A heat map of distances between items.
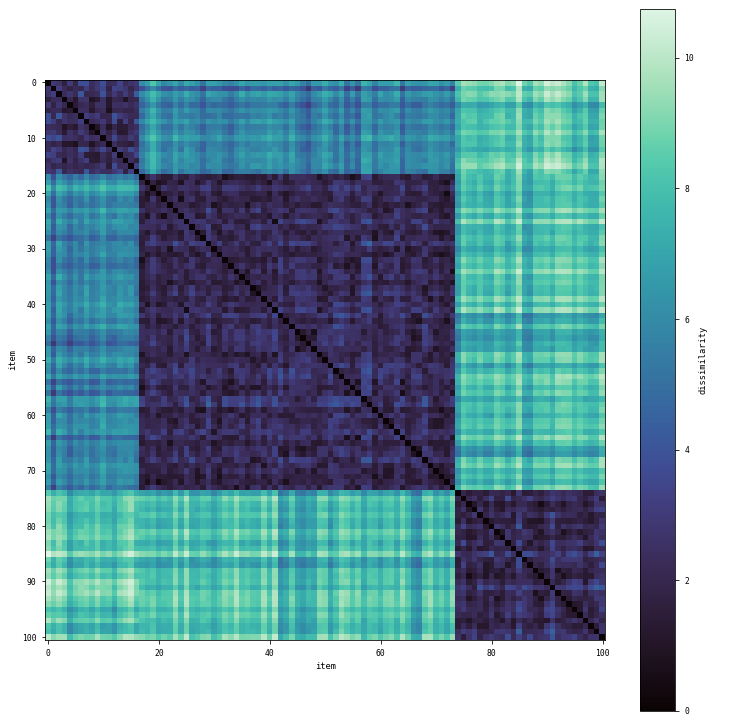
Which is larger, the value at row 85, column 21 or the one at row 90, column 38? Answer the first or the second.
the first
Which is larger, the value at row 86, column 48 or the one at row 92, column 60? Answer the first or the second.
the second
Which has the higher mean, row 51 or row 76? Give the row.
76
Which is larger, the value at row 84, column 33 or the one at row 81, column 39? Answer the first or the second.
the second
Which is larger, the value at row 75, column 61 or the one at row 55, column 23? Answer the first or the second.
the first
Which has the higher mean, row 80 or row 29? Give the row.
80
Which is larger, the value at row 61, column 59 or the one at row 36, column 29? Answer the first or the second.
the second
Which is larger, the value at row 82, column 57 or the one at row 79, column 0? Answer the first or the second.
the second
